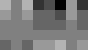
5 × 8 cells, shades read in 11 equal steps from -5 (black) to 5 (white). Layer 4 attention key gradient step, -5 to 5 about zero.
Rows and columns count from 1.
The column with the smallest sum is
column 6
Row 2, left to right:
1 0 1 -1 -1 -2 1 -1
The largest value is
2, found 3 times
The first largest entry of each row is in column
1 1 1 1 6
